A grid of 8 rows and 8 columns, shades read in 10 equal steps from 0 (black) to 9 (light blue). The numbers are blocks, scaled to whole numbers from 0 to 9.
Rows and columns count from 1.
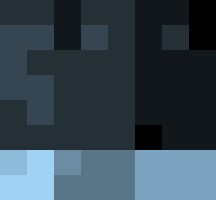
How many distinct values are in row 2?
4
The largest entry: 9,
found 3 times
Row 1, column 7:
1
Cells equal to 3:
7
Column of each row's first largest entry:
1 1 1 1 2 1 2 1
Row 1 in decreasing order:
2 2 2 2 1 1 1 0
